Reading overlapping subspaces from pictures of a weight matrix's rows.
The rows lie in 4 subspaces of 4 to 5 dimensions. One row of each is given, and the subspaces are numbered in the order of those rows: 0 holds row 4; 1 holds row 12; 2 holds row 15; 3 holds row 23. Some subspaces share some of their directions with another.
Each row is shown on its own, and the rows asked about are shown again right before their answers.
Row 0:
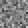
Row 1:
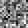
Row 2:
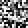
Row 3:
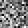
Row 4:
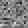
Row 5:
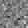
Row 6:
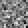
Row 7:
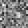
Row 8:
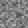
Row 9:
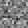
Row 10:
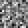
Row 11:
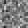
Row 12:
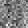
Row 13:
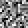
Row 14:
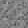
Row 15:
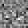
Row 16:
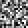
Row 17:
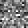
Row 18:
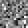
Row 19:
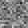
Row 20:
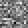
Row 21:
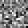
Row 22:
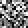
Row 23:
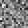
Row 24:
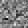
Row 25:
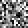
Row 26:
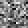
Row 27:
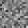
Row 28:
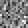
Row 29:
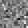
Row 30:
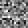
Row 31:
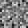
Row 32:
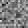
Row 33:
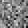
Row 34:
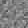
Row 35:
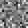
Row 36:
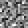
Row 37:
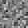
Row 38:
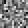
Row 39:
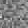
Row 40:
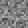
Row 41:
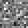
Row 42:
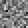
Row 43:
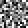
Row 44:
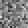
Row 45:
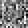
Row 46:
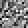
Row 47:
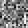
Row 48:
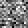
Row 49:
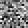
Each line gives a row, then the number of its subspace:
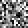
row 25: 3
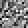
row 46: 3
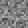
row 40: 0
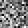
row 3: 3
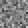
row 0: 2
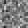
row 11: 3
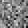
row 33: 1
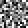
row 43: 3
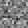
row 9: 0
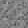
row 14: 1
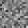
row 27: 0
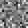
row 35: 2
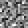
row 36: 3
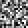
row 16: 3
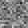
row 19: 0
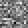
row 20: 0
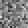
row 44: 1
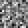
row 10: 2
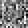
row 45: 1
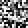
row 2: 0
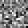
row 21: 2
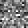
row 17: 1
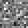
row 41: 0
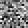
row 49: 1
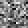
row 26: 0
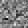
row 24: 2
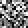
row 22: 0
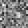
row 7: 3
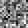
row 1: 2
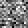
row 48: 0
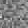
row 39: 1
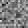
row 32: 3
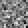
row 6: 2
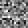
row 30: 0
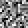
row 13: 3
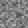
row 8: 3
